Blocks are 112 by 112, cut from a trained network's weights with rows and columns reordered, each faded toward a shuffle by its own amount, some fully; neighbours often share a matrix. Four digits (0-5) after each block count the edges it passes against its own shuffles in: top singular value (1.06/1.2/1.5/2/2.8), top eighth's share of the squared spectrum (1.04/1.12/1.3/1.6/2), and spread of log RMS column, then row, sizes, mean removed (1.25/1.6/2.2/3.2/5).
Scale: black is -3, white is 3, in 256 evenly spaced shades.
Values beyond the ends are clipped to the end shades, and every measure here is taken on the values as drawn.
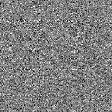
3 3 2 2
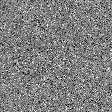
0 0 0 0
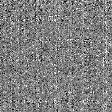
3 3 1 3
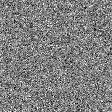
2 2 0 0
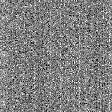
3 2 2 1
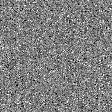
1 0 0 0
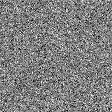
2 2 0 0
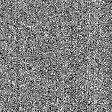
2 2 1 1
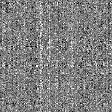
3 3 2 3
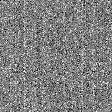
2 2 1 1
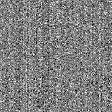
3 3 1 2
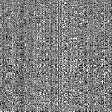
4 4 3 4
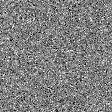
1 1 0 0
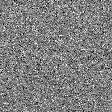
0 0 0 0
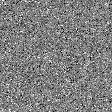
0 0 0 0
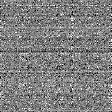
3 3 3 2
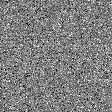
0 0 0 0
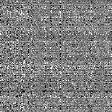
3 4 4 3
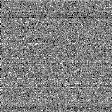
3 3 2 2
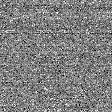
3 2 1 1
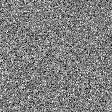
1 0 0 0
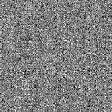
3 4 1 2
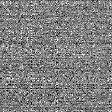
3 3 3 2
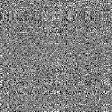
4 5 3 3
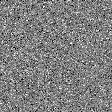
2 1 0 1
